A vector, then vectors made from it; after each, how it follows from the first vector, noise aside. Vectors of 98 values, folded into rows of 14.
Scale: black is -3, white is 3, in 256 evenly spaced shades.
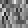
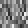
reversed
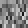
reversed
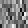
reversed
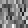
reversed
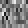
copied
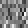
reversed
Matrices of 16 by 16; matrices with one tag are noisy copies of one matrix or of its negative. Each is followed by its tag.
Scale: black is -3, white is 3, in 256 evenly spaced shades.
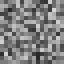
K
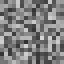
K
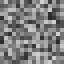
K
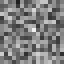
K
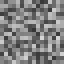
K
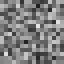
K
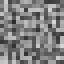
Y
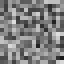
Y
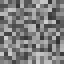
K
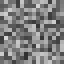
K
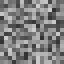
K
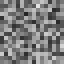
K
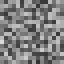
K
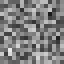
K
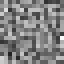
Y
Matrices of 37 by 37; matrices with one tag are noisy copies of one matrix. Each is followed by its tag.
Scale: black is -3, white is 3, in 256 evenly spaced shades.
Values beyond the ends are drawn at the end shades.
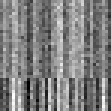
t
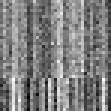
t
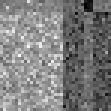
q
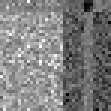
q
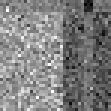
q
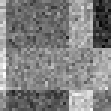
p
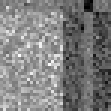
q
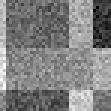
p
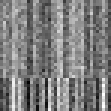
t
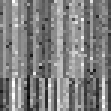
t
